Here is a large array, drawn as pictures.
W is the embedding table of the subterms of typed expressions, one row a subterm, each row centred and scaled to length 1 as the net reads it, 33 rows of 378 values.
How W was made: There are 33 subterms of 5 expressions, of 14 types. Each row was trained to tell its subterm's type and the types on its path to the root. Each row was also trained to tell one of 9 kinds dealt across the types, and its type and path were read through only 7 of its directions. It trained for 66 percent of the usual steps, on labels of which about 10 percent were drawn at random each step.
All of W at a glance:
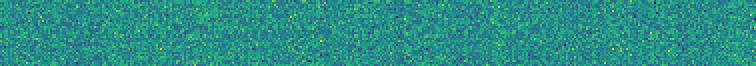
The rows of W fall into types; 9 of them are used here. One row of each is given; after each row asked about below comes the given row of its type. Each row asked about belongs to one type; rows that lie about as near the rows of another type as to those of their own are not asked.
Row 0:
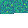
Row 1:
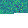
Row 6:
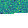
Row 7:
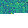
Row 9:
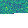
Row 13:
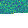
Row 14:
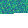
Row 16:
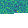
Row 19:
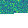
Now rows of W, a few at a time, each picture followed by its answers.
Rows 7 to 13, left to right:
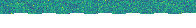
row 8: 7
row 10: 0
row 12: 14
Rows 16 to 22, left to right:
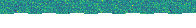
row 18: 14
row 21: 14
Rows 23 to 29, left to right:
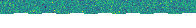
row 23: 0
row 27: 0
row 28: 14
